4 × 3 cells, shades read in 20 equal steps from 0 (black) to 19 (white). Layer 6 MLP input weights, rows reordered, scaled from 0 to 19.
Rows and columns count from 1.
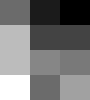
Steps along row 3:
down down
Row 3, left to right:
14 10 9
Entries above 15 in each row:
0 0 0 1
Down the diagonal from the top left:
8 5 9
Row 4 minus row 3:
5 -2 3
